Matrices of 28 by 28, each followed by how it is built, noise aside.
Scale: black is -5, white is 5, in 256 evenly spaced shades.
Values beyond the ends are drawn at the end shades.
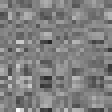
low rank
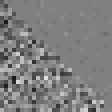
lower triangular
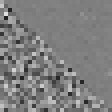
lower triangular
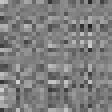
low rank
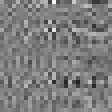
low rank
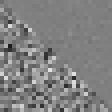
lower triangular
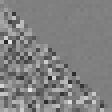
lower triangular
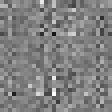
low rank
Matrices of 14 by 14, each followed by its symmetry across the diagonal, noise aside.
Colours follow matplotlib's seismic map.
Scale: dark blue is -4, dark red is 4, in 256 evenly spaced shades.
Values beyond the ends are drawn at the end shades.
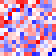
symmetric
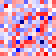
symmetric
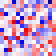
neither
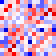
symmetric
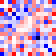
symmetric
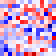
neither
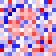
symmetric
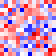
symmetric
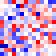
neither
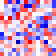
neither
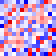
symmetric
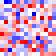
neither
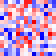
neither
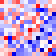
symmetric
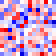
symmetric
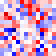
neither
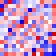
symmetric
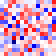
neither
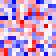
neither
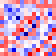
symmetric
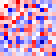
symmetric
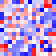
symmetric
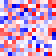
neither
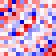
symmetric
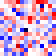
neither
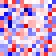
neither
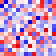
symmetric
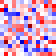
neither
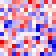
neither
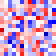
neither
